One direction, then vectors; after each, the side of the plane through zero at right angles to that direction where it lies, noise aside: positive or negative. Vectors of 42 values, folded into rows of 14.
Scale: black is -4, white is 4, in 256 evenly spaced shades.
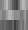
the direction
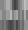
positive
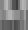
positive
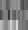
negative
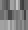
negative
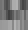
negative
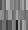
positive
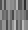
negative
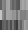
positive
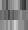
negative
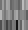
positive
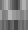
positive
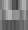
positive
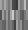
positive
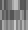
negative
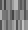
negative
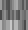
negative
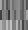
negative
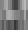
positive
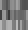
negative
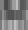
negative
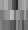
positive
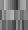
positive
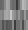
positive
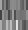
negative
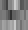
negative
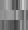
positive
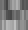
negative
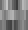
positive
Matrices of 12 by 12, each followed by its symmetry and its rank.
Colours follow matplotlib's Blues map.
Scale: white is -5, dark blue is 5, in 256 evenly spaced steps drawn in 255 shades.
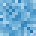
symmetric, full rank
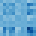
symmetric, rank two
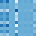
neither, rank one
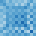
symmetric, rank two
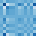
symmetric, rank one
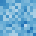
symmetric, full rank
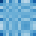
symmetric, rank one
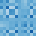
symmetric, rank two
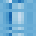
neither, rank one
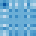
symmetric, rank one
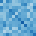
symmetric, full rank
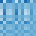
neither, rank one
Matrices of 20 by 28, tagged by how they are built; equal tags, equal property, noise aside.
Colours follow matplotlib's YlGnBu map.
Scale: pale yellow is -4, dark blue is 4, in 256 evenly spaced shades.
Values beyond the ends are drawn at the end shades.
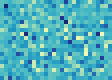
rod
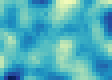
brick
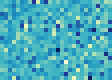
rod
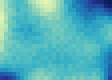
brick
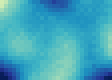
brick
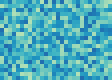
rod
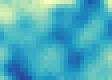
brick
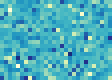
rod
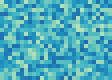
rod
